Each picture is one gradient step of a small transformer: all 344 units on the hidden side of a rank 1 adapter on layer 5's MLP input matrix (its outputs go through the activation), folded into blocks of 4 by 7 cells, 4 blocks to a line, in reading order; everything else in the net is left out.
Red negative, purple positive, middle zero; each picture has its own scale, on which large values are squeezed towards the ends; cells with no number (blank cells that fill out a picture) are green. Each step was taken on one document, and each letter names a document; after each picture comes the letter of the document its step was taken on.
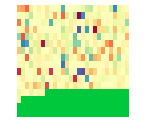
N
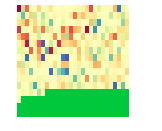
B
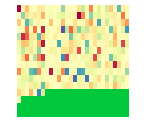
B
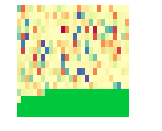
N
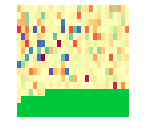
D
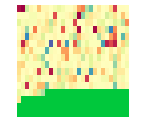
N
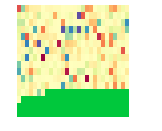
D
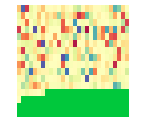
B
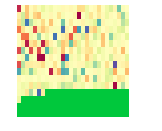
D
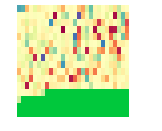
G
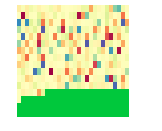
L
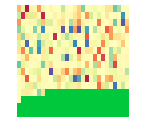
L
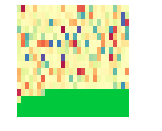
G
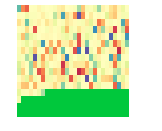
N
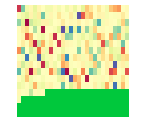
D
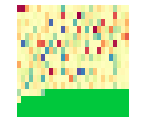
N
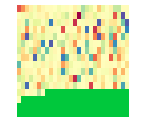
G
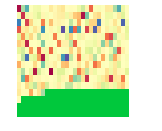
L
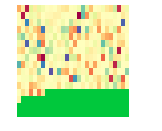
L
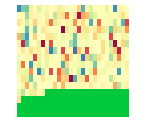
N
